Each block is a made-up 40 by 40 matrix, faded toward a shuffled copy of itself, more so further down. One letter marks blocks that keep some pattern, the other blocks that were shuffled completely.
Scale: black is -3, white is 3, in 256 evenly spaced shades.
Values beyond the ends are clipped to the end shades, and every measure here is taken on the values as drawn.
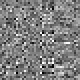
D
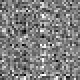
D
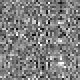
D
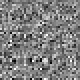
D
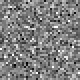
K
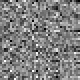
D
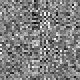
D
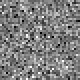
K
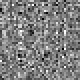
D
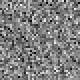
K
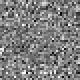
D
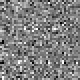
D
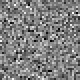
K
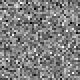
K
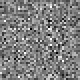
D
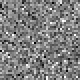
K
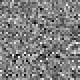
D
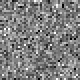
K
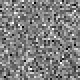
K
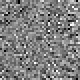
D
